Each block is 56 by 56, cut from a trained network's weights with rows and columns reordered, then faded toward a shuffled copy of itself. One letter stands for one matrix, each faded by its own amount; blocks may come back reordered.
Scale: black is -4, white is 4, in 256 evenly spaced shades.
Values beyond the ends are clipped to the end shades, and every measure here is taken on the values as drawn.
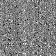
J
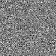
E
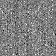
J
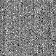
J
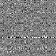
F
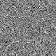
E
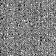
J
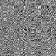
F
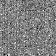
J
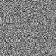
E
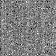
J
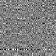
F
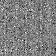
J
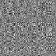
F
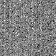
J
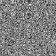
E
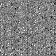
J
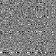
F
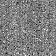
J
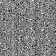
J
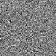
E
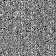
J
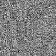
E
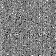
J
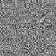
F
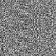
E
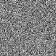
E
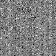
J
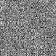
E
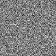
E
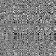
F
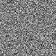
E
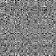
F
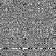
F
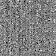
J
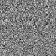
E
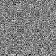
E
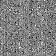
J
